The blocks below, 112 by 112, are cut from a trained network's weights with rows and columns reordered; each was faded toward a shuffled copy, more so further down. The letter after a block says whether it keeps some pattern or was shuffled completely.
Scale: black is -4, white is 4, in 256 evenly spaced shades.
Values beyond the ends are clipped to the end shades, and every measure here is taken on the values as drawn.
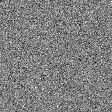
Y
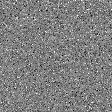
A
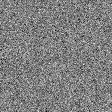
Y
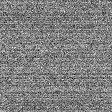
Y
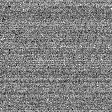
Y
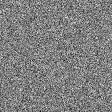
A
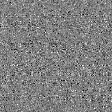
Y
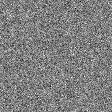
A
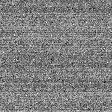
Y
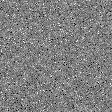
A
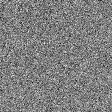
A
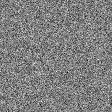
A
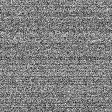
Y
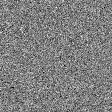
A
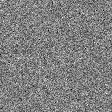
A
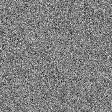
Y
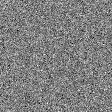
A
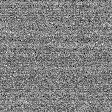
Y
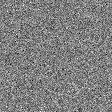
A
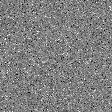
A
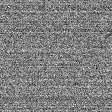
Y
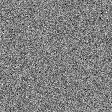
A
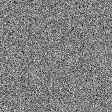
A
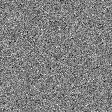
A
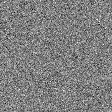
A
